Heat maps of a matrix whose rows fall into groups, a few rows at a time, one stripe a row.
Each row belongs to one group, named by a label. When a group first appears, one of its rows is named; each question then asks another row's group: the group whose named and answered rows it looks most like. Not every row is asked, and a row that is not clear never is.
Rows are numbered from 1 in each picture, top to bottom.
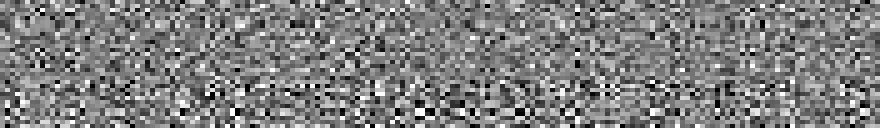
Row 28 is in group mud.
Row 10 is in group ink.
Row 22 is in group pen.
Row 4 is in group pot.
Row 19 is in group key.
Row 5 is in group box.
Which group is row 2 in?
pen
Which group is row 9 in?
pen
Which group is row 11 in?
key
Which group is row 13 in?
pot
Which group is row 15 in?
box
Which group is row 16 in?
pot
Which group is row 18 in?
key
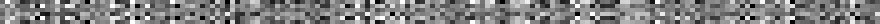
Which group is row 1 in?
ink
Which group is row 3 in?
ink
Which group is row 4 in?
pot
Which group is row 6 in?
ink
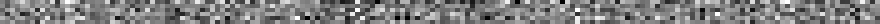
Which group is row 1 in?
mud
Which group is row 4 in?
mud
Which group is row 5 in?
box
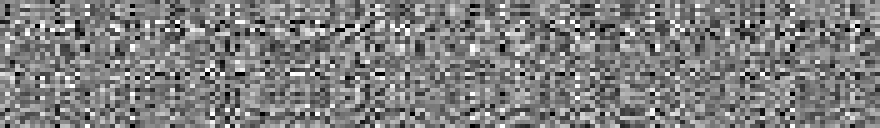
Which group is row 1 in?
box
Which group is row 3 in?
mud
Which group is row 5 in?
box
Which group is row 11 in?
box
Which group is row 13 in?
ink
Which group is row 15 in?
pot
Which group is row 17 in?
key
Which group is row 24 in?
ink
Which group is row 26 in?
ink
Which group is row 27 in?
key
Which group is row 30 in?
ink
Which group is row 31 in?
key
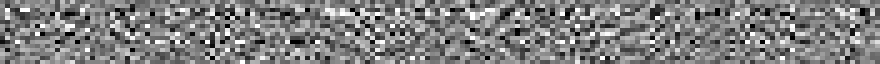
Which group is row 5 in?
ink
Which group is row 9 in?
pot
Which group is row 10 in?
ink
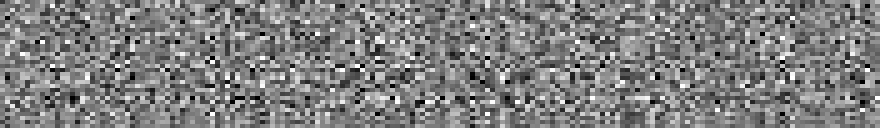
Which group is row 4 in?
pot
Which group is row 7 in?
ink
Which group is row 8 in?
key
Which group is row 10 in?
pen
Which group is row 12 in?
ink
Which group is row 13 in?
ink
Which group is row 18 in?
box
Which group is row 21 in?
box
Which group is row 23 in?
key
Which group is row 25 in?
pot
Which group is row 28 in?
mud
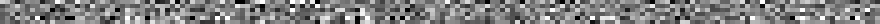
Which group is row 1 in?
pen
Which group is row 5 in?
pot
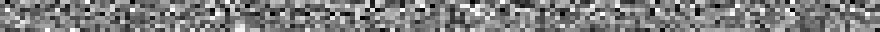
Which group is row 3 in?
ink
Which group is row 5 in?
key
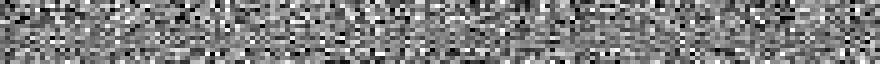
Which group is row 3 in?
pot
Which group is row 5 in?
mud
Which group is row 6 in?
pen
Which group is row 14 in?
pen
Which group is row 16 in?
mud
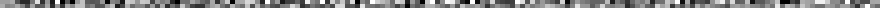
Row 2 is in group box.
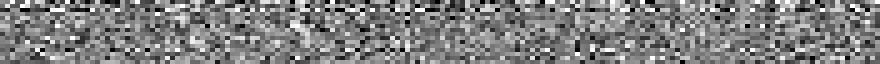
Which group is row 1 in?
key
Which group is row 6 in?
box
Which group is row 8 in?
key
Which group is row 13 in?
pot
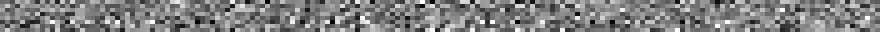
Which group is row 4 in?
pot
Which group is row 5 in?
box
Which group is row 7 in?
mud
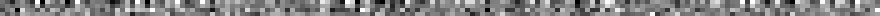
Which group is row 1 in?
pot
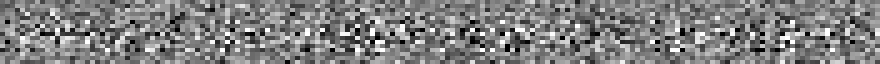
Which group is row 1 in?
pot
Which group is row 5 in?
mud
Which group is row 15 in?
pen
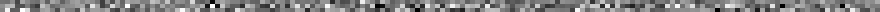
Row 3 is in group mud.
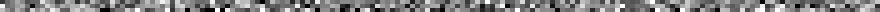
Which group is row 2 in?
box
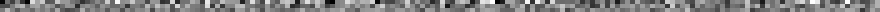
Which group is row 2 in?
pen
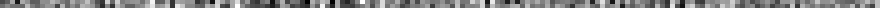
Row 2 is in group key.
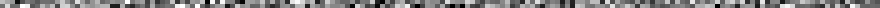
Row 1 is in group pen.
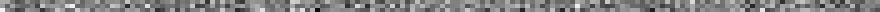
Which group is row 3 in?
pen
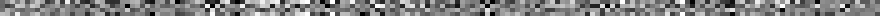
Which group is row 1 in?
key
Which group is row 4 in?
key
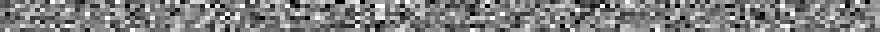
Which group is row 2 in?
pen
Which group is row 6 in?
pot
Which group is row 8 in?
ink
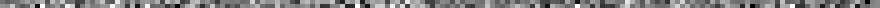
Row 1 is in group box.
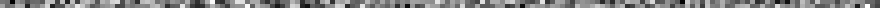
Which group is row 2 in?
box
